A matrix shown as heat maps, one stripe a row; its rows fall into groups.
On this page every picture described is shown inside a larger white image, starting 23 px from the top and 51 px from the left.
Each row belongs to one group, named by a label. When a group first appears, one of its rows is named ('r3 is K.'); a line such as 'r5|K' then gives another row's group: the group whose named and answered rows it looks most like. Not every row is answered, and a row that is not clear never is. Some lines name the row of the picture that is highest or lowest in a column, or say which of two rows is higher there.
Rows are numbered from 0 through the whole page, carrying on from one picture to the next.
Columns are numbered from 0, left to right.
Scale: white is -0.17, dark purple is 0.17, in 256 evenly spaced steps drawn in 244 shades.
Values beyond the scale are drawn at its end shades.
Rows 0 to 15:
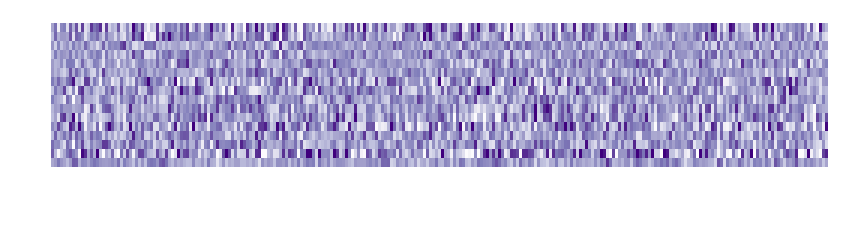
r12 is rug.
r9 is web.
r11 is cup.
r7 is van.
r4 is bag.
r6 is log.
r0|rug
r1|rug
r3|rug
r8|web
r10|web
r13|web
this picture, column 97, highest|10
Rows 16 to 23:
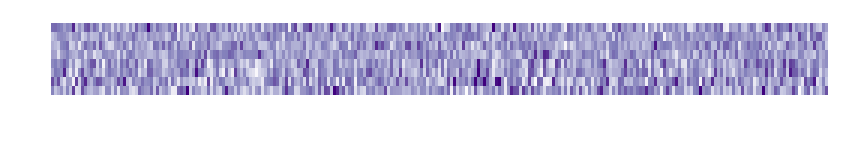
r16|log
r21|van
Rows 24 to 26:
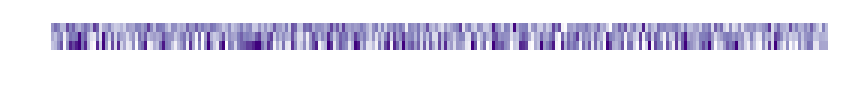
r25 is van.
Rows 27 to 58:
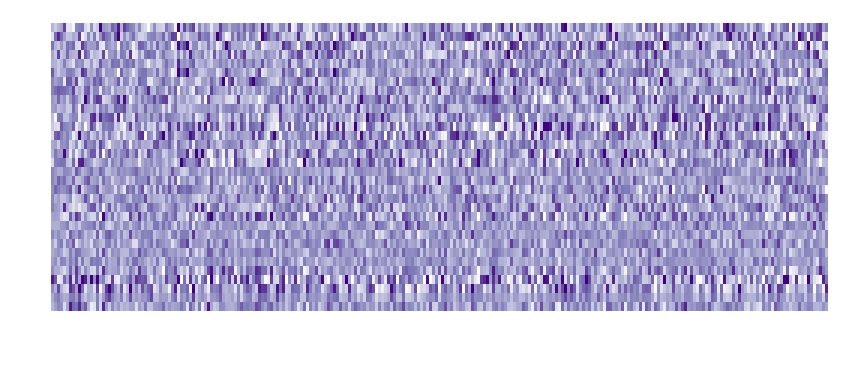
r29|bag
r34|log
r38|web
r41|van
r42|van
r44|log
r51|bag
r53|rug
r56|cup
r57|cup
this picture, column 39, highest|38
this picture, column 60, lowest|42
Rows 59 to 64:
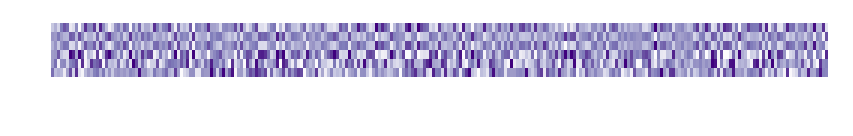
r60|cup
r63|rug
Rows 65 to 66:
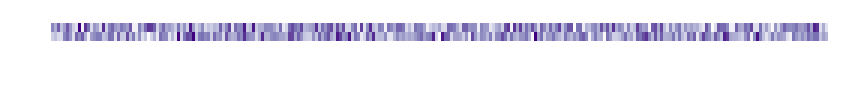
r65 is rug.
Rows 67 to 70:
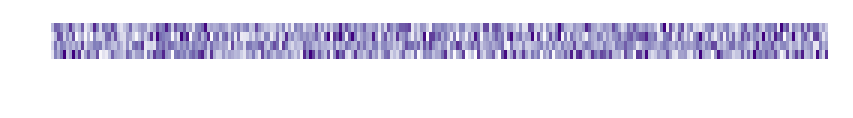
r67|bag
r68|bag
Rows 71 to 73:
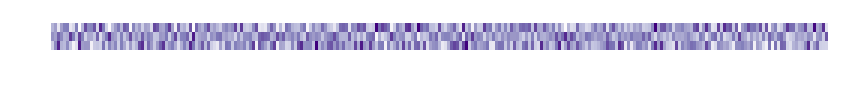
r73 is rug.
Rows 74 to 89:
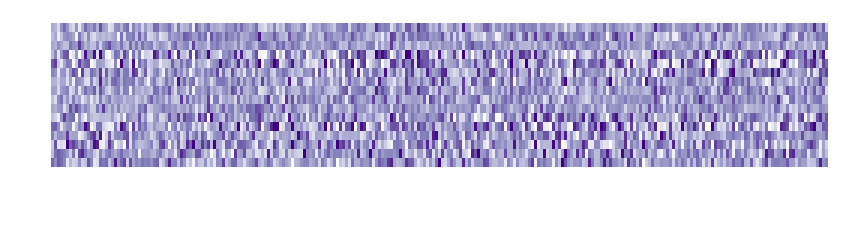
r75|web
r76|cup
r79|rug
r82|bag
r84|web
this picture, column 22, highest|79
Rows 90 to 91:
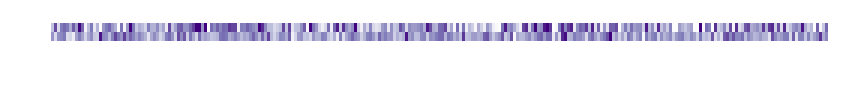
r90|web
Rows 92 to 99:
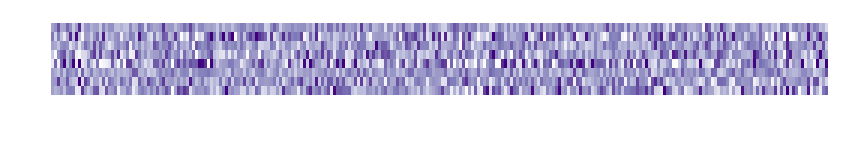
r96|web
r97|rug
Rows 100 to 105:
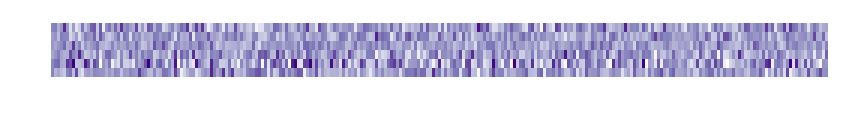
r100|van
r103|cup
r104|log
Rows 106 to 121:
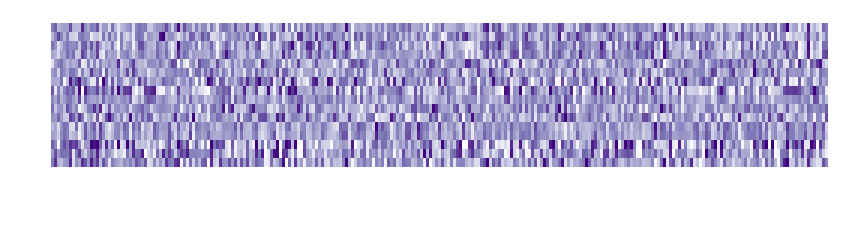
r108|bag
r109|bag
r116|cup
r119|rug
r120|rug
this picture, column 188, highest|119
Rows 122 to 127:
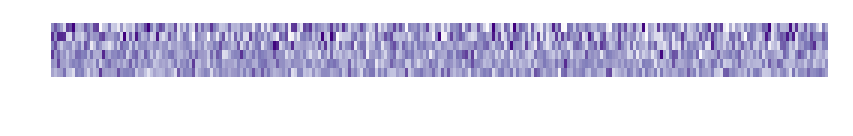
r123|log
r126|cup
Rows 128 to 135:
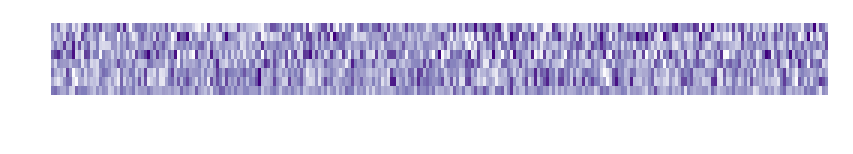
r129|bag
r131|log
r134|web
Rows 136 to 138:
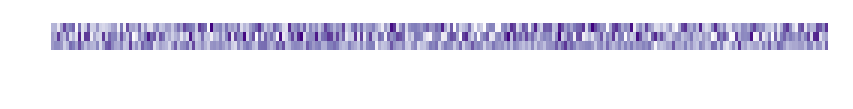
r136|web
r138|cup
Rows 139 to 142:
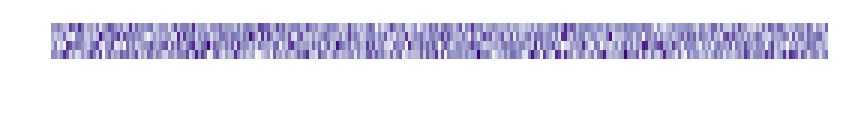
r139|cup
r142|van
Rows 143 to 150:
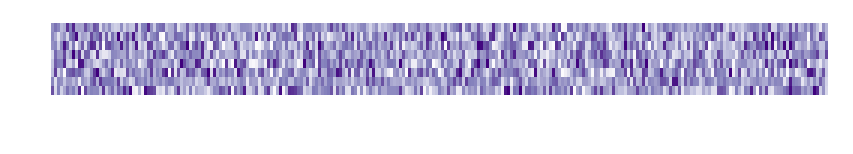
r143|log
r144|rug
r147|van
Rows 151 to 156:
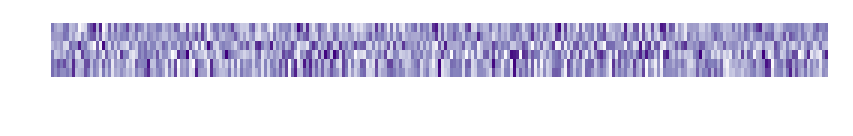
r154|bag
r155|log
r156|log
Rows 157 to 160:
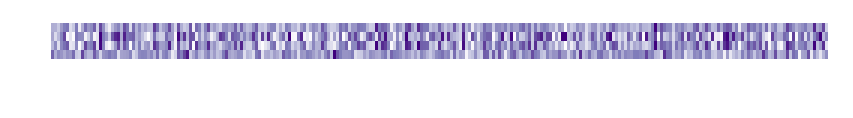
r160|bag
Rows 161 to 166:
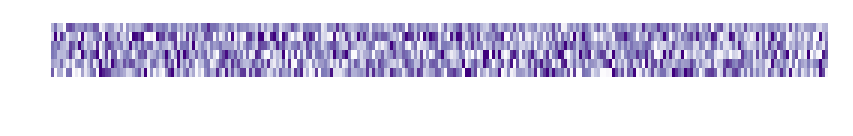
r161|log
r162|rug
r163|cup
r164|bag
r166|web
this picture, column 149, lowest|161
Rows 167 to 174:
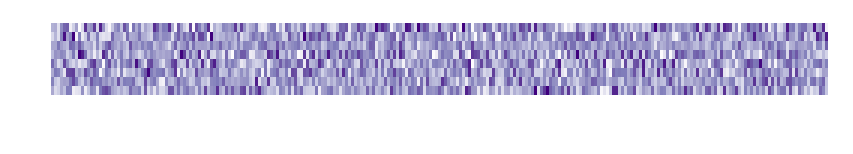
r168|web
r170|van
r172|log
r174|web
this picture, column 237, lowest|167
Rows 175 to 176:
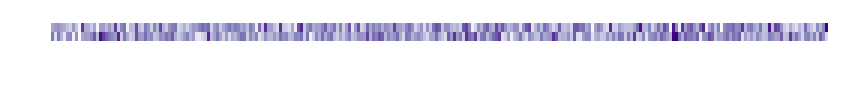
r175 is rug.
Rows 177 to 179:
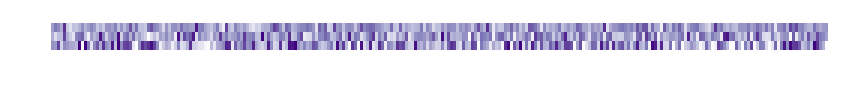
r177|van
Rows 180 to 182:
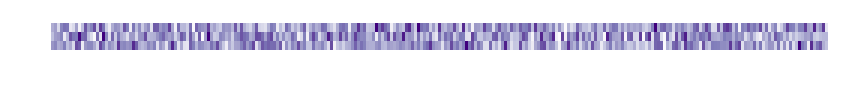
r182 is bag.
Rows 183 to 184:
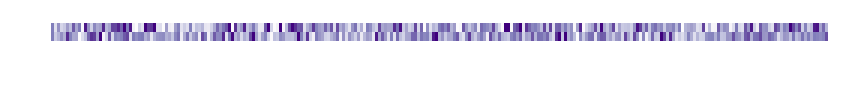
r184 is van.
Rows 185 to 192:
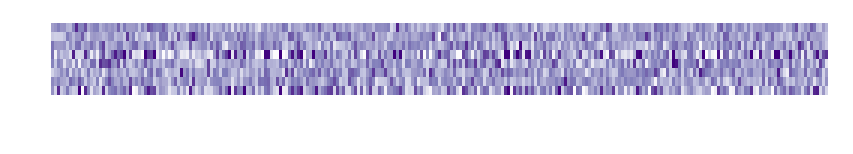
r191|cup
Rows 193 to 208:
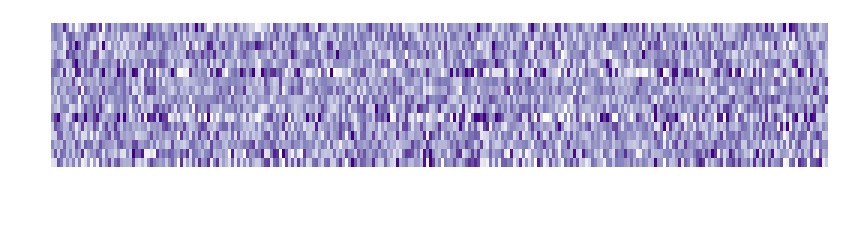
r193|van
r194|log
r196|log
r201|rug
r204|bag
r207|rug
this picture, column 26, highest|200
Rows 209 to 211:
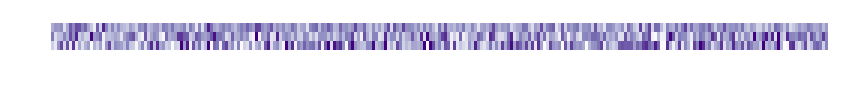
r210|rug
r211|bag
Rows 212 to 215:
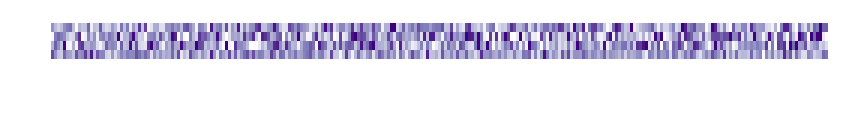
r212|web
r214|van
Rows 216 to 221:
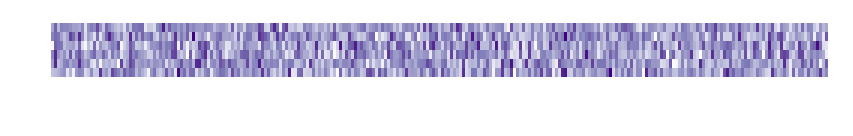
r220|web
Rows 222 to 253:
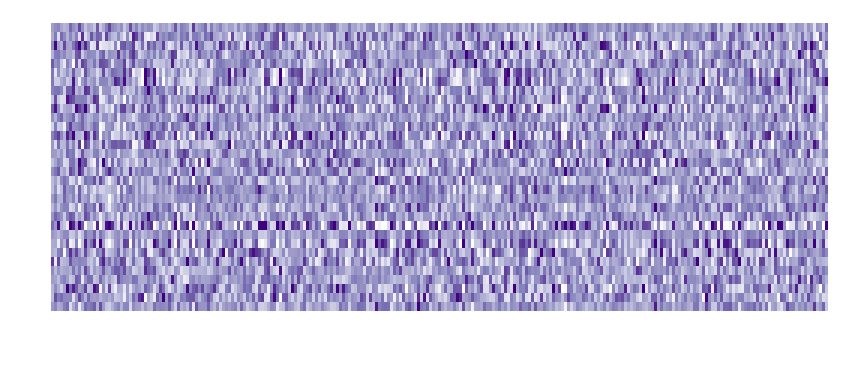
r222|cup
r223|rug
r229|log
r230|log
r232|bag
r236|bag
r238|cup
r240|web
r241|web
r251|log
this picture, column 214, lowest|244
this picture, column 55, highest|248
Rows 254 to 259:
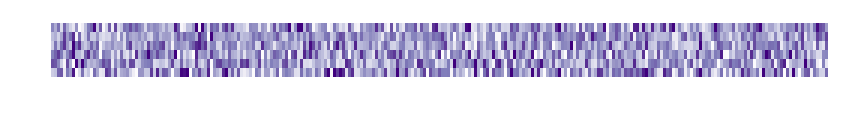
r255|web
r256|web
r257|log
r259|bag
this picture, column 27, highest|258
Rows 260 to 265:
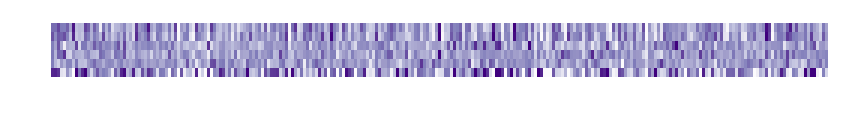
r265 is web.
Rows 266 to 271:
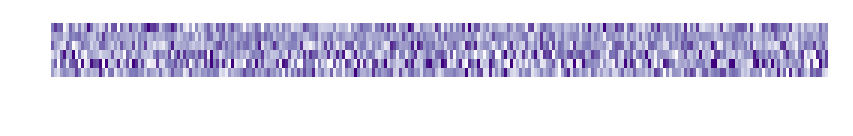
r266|log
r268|web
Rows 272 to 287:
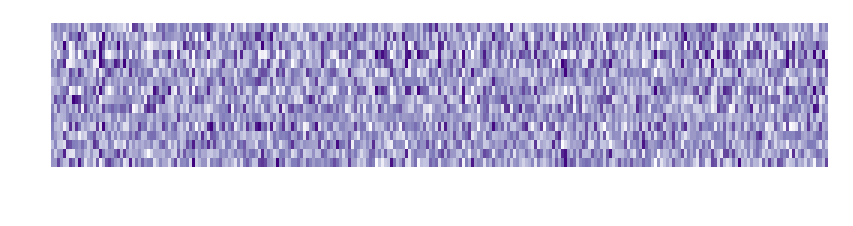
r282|bag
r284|van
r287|cup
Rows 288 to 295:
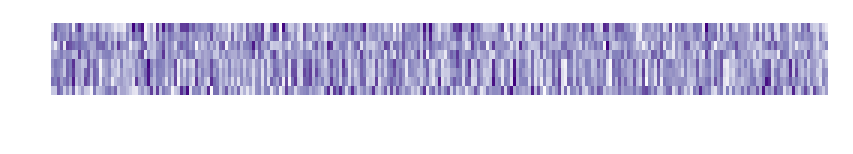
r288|rug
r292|log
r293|log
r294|log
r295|bag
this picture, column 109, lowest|294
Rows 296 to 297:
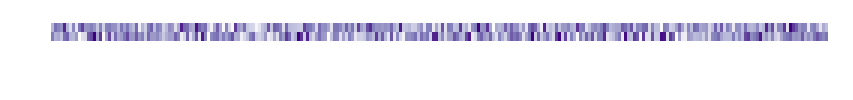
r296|van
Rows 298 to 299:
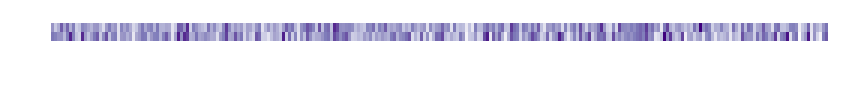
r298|bag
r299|bag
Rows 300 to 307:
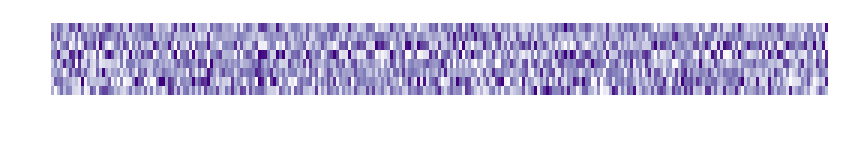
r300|cup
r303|cup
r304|web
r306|rug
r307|web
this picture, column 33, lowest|306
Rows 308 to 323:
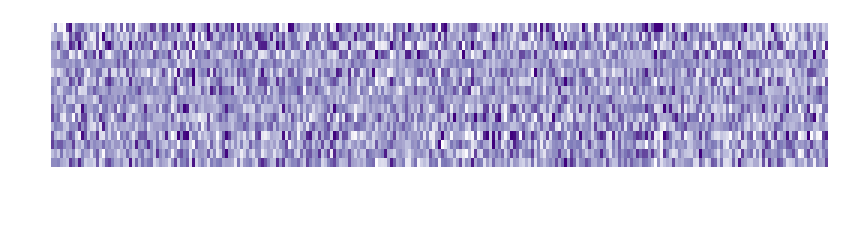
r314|cup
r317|bag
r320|bag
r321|log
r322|bag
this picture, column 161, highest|313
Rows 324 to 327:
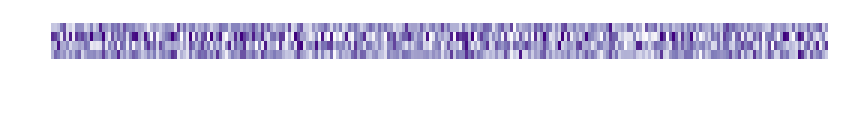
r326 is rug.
